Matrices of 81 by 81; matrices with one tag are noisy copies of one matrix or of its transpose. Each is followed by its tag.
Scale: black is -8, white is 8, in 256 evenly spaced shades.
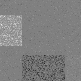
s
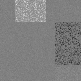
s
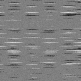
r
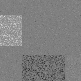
s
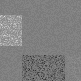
s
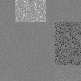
s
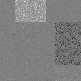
s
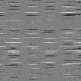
r
